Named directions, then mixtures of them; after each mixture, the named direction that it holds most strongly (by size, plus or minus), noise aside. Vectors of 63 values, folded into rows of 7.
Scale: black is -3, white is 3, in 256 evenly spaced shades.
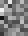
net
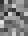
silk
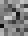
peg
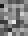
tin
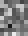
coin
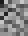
silk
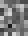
coin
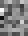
coin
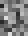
tin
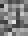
tin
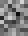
net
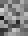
net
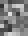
tin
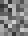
net
